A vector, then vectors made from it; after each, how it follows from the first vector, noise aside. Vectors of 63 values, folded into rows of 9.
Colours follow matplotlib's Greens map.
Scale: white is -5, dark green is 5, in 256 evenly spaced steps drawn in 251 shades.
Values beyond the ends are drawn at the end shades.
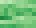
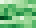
scaled up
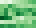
scaled up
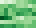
scaled up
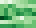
scaled up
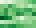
scaled up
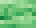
copied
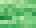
copied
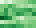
scaled up
